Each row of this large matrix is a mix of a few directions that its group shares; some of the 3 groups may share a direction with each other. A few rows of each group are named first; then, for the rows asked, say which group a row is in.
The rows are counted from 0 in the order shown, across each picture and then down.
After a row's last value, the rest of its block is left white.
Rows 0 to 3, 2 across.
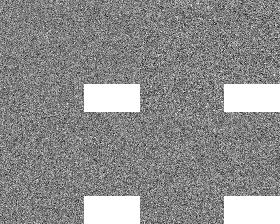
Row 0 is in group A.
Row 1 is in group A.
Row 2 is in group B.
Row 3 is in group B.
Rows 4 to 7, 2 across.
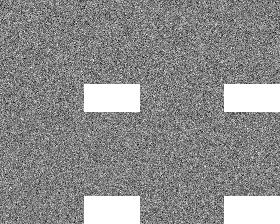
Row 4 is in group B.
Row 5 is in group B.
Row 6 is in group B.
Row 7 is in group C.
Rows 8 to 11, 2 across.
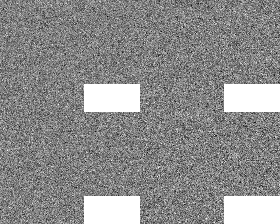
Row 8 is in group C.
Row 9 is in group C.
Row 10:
A
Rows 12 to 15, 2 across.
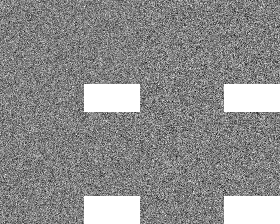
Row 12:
B
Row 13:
B
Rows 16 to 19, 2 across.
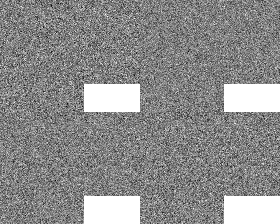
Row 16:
A
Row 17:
B
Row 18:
B
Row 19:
B
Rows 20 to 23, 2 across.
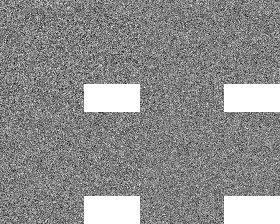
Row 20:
B
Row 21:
A
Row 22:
C
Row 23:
A
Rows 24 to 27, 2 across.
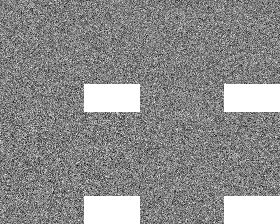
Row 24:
B
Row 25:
B
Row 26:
B
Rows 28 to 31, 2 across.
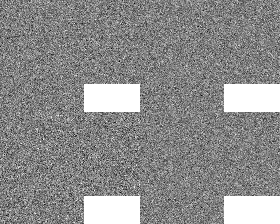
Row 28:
A
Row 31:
C
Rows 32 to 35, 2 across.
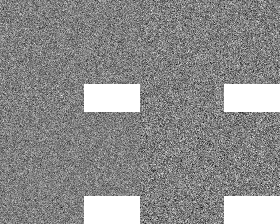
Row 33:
B
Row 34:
C
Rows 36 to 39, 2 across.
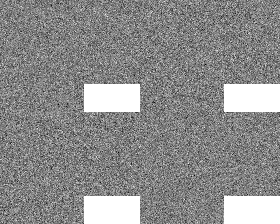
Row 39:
B
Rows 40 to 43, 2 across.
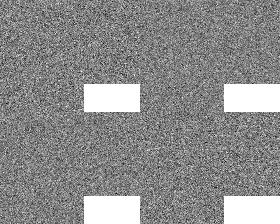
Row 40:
B
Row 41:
C
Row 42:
B
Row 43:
A
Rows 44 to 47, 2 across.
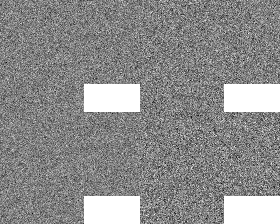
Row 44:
B
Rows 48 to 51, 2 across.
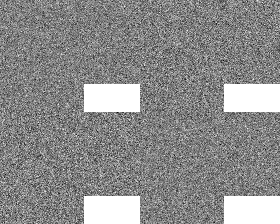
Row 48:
C
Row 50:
B
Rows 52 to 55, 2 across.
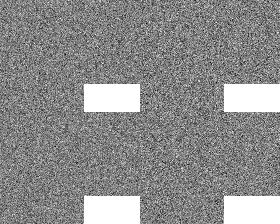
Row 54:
B
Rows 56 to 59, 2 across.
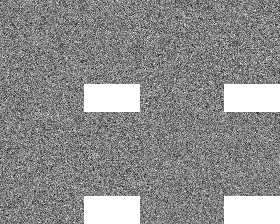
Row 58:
A
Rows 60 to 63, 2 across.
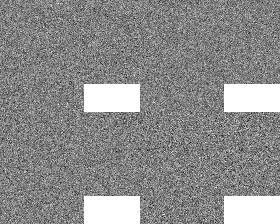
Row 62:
C
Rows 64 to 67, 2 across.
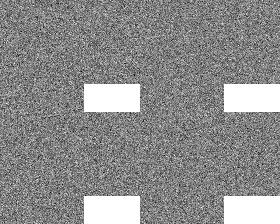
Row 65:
A
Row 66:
B
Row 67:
C
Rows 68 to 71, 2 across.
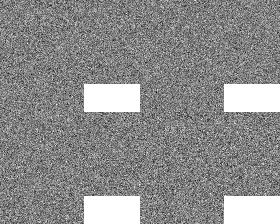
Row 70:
C
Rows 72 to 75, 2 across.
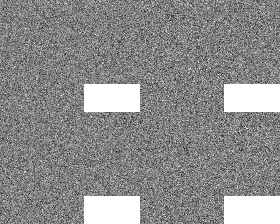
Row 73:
B
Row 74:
C
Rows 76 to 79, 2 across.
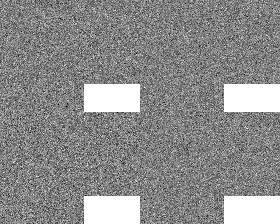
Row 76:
C
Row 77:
A
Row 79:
A
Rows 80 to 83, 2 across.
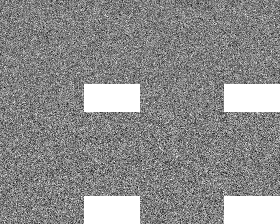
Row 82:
B
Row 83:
B
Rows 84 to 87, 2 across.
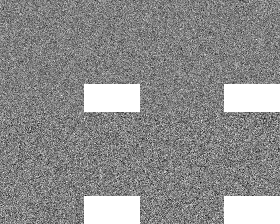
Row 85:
C
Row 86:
B
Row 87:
C
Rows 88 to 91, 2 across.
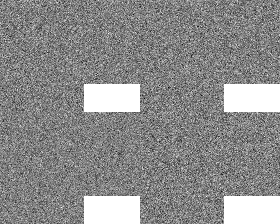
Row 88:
B
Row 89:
C
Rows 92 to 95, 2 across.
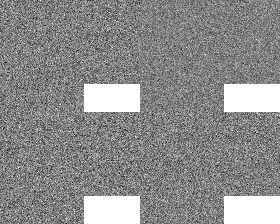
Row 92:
B
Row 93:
C
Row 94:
A
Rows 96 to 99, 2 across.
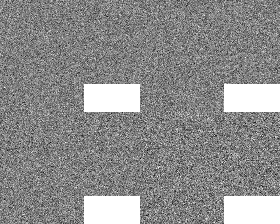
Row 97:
B
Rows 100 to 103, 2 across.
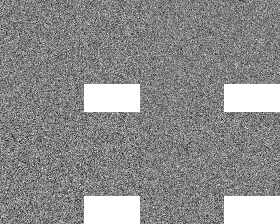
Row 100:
B
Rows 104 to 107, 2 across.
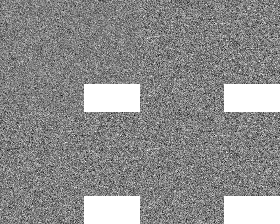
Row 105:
A
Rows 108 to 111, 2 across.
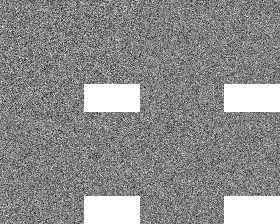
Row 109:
A
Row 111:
B
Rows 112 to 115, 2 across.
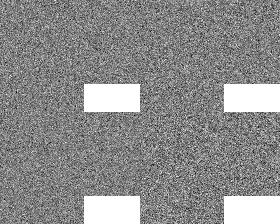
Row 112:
B
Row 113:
C
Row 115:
B
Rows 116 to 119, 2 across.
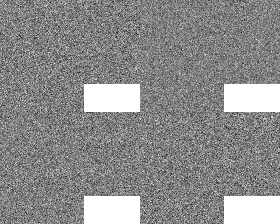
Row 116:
B
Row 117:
C
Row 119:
C
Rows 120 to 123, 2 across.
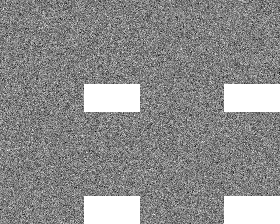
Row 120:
C
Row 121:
C
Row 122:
A
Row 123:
B
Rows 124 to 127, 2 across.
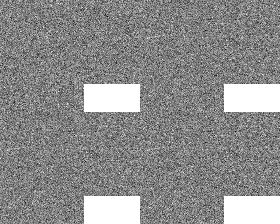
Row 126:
A
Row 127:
A
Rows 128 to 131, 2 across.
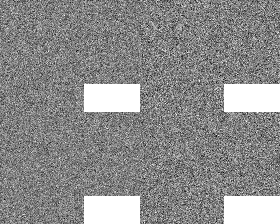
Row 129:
B
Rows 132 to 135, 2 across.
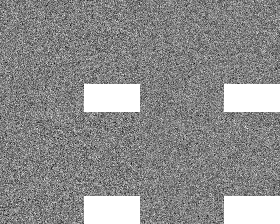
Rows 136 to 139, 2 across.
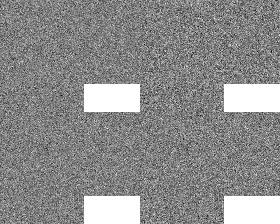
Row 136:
C
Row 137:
C
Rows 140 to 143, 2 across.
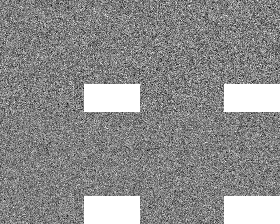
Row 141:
B
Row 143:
A
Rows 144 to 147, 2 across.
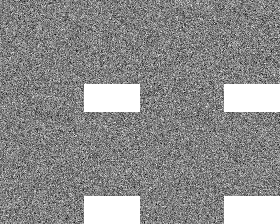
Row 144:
B
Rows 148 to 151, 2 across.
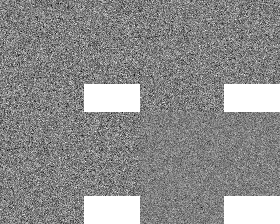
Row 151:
C
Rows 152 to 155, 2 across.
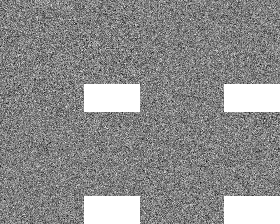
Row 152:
A
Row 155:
C
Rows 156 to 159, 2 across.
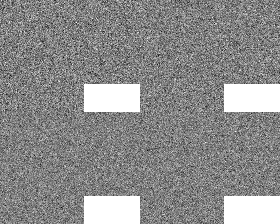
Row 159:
A
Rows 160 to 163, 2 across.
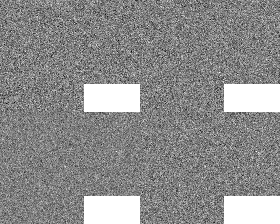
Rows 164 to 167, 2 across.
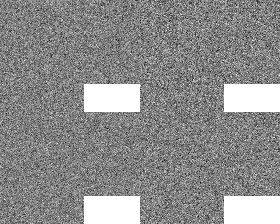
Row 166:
A
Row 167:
C
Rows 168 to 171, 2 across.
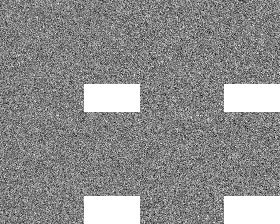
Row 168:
C
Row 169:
C
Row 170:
B
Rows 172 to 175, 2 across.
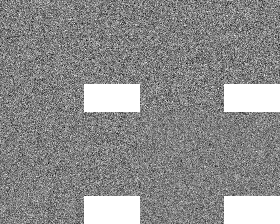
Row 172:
A
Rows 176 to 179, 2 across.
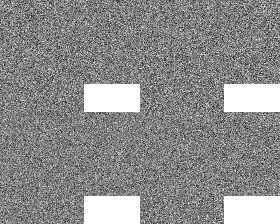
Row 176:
B
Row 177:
C
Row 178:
C
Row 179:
A
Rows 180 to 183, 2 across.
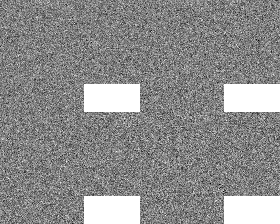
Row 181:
C
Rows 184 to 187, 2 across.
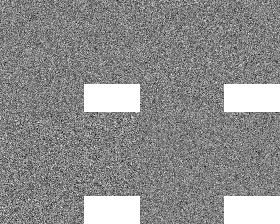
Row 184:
B
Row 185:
B
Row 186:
C
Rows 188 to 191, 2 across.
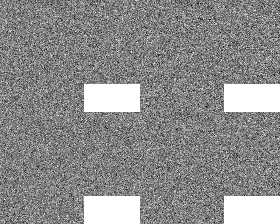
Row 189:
A
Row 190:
A
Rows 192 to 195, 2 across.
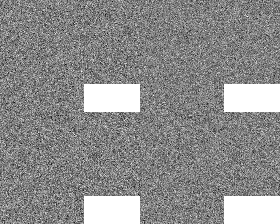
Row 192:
B
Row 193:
A
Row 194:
B
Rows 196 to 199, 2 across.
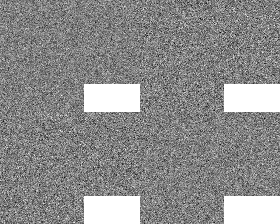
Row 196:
C
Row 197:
C
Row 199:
C
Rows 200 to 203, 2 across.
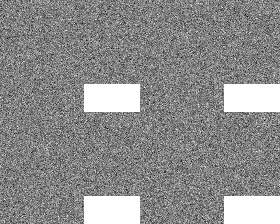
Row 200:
A
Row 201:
A
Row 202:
A
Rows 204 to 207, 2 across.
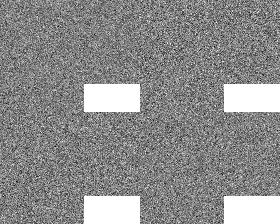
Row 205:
B
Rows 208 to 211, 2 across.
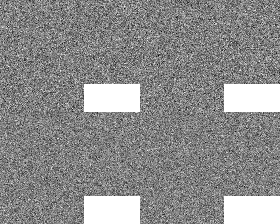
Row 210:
C
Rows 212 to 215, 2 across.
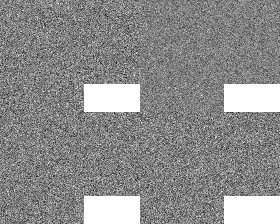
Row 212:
A
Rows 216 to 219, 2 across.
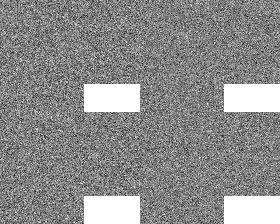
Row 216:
B
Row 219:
A
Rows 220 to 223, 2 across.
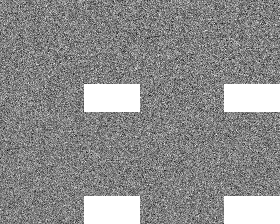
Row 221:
A
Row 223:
B
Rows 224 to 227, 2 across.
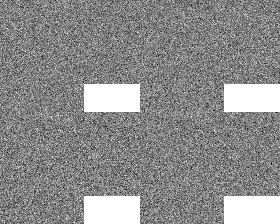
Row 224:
B
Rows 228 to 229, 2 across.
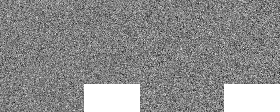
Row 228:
B
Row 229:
C
